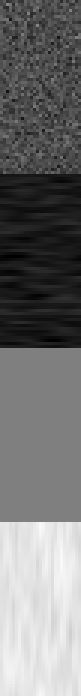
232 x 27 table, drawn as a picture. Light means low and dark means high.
The table splits into 4 rows of 1 panel. Panel 1,1: high, fine-grained. Panel 2,1: very high, streaked across, faint in contrast. Panel 3,1: middling, flat. Panel 4,1: very low, streaked downward, faint in contrast.
